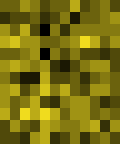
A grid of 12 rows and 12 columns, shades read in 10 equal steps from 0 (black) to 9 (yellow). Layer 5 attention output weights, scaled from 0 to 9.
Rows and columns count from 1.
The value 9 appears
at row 4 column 9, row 10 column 3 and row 10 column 5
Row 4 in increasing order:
4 4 4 5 6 6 6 6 7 7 8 9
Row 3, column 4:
3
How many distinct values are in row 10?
5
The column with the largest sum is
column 1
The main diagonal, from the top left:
4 3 7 6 0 2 3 4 6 4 2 3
